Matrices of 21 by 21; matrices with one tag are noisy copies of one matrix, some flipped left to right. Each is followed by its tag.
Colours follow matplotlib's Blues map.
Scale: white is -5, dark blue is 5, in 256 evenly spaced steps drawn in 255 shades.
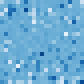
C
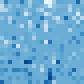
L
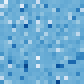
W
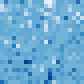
L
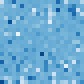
C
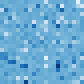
W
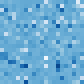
W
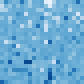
L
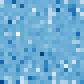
C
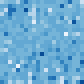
C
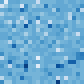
W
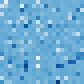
W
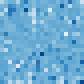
C
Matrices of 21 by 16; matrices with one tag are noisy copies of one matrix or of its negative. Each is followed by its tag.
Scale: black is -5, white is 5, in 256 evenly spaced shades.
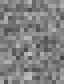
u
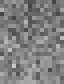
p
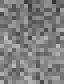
p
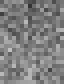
p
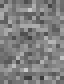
u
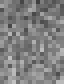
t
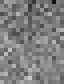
p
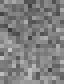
p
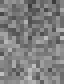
p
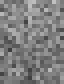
p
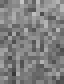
t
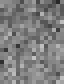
t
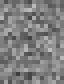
u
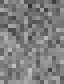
p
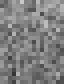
t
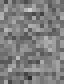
u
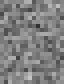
u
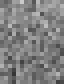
t
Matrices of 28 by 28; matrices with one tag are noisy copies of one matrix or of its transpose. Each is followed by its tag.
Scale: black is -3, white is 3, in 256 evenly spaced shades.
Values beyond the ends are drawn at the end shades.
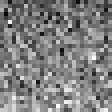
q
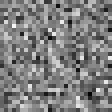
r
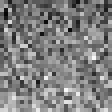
q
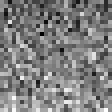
q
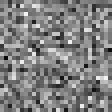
r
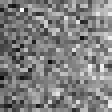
q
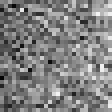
q
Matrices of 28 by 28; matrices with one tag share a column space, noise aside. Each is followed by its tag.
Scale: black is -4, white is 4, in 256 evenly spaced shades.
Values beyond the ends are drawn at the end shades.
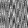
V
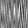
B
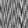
V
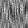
B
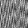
V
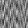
V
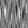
B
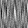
B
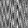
V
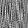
B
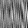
B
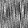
B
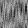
B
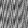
V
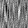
B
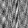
V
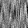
B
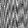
V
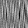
B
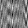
V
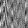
V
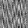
V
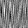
B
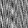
V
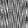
V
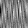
B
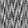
V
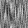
B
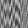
V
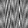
V
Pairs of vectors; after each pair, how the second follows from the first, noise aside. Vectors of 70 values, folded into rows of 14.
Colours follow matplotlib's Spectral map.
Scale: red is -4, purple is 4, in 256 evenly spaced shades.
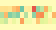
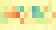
sign-scrambled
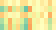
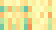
copied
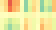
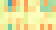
sign-scrambled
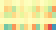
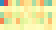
reversed
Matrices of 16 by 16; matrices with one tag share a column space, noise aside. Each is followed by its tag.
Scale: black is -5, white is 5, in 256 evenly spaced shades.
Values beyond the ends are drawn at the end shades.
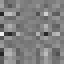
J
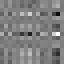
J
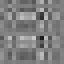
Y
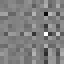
J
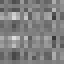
Y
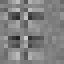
Y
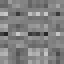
J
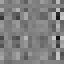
Y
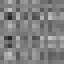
Y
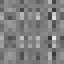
Y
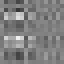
Y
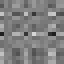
J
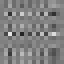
J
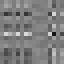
J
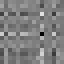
J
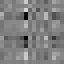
Y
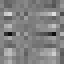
J
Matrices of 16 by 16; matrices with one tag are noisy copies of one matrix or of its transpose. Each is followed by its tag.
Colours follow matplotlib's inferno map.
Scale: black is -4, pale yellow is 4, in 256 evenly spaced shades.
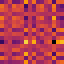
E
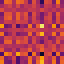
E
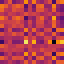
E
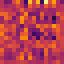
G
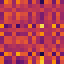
E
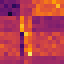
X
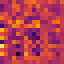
G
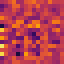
G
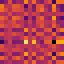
E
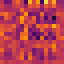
G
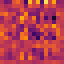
G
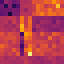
X
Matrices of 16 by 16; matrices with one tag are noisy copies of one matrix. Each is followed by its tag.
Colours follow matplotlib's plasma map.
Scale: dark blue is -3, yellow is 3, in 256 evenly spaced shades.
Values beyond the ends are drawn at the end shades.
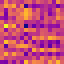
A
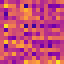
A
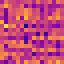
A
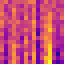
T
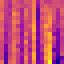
T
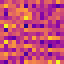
A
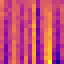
T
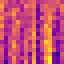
T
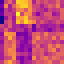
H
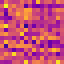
A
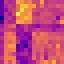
H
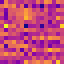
A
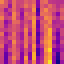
T
